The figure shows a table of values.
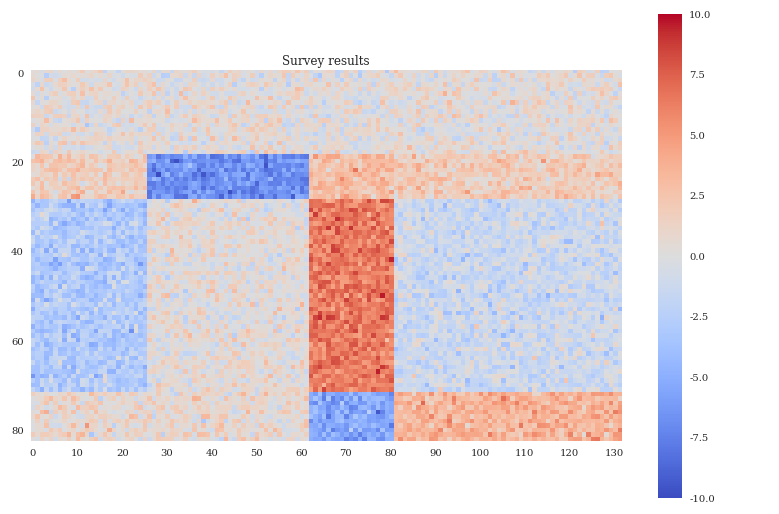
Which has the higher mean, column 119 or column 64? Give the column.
64
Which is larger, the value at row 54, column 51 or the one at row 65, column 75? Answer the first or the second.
the second
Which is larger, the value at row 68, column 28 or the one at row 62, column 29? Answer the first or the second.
the second
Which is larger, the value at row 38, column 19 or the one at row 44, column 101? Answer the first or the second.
the second
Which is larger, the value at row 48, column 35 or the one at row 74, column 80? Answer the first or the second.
the first
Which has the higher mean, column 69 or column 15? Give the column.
69
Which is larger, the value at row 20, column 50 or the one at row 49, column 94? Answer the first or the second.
the second
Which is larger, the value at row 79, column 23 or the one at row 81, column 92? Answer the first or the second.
the second
